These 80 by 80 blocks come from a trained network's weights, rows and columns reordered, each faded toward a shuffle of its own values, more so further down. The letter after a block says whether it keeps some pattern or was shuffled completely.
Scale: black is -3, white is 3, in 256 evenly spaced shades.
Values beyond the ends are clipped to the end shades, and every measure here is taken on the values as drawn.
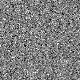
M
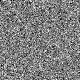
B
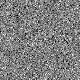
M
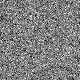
B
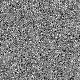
B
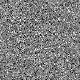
M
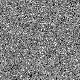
B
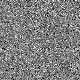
M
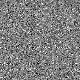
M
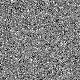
B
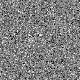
M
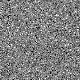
M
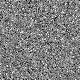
B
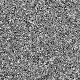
B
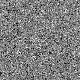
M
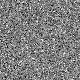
B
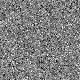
B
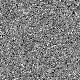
B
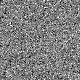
B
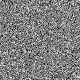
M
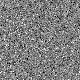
B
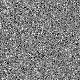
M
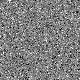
B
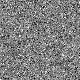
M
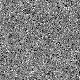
M
